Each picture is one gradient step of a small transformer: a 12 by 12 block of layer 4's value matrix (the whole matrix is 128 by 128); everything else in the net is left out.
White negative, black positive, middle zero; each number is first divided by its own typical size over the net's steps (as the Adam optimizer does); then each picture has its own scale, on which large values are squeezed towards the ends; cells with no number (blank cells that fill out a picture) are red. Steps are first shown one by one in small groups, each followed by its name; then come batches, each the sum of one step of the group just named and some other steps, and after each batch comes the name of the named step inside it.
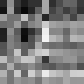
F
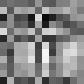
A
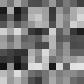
F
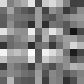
A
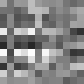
A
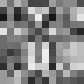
A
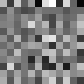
F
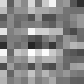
A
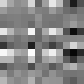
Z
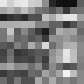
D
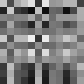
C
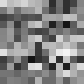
D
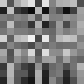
C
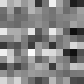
Z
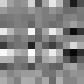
Z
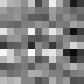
Z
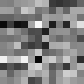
D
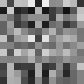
C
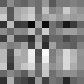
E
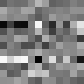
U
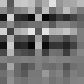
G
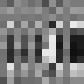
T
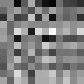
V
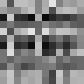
G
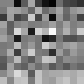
V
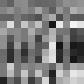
T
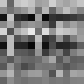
G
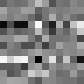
U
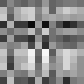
E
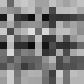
G
